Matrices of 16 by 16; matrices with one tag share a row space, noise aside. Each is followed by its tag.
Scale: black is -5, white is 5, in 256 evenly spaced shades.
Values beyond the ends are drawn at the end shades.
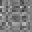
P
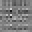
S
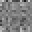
P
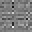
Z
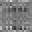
S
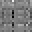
Z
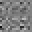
P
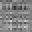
S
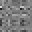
P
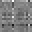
Z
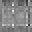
Z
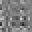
P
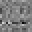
P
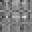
P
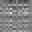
S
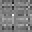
Z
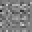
P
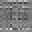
S
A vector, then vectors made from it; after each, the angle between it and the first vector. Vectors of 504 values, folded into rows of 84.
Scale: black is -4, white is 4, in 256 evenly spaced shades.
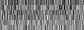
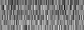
nearly parallel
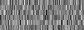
orthogonal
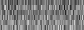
nearly parallel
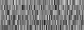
partly opposed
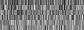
nearly parallel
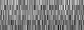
nearly opposite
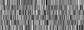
orthogonal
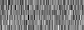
partly aligned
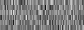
partly opposed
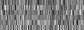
partly aligned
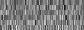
partly aligned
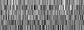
nearly opposite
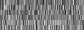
partly aligned
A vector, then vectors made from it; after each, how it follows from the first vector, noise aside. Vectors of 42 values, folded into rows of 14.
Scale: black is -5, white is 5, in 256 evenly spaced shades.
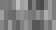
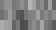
wrapped around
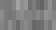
shrunk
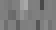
partly zeroed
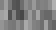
wrapped around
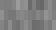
shrunk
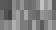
wrapped around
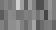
sign-scrambled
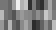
scaled up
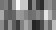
scaled up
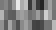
scaled up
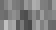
wrapped around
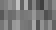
sign-scrambled
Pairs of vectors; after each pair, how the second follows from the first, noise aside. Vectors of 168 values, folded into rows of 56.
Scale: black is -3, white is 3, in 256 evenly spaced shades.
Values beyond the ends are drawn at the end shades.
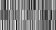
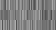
shrunk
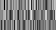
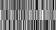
shuffled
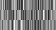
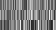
shuffled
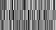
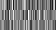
negated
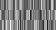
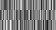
sign-scrambled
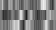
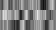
negated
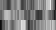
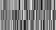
shuffled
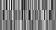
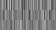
shrunk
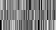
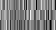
shuffled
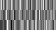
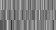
shrunk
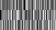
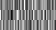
sign-scrambled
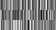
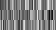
shuffled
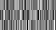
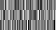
negated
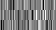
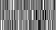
negated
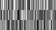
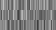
shrunk
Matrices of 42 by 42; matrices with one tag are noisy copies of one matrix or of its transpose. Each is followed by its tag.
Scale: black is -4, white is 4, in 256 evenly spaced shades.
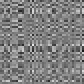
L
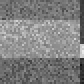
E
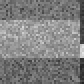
E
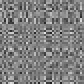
L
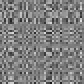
L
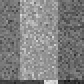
E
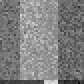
E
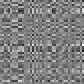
L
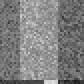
E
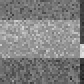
E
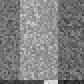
E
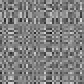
L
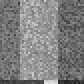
E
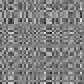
L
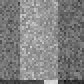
E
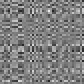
L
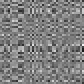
L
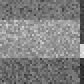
E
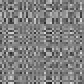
L
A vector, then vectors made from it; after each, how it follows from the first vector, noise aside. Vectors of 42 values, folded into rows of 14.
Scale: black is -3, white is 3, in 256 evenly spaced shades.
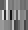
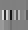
partly zeroed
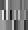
copied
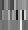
reversed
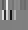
partly zeroed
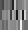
reversed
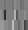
partly zeroed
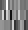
copied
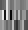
copied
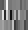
copied
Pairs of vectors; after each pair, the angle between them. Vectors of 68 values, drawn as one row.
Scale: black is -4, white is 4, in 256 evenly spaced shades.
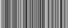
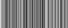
nearly parallel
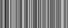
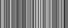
orthogonal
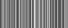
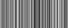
nearly opposite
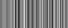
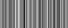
nearly opposite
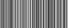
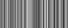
partly aligned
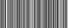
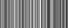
orthogonal
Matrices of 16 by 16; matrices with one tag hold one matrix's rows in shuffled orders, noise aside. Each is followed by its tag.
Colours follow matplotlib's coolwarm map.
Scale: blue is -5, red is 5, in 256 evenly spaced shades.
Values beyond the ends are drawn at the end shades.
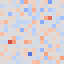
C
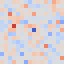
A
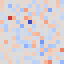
C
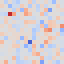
C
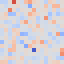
A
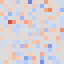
C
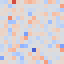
A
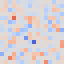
A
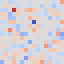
A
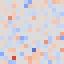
A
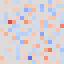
C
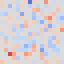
C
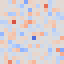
A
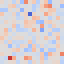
C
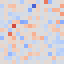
A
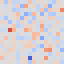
C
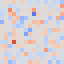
A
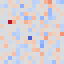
C
